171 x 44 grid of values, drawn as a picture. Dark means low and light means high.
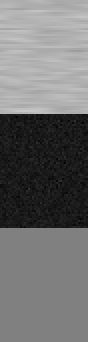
It is made of 3 by 1 panels. Panel 1,1: high, streaked across, faint in contrast. Panel 2,1: very low, fine-grained, faint in contrast. Panel 3,1: middling, flat.
